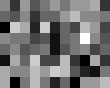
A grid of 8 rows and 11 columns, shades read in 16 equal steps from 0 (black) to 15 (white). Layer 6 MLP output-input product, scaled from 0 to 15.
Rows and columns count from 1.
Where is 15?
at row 4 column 9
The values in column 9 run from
0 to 15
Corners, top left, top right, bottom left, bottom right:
8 3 10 11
